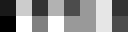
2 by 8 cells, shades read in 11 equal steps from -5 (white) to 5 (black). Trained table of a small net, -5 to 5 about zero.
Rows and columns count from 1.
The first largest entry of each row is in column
1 1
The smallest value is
-5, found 2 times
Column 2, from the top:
-3 -5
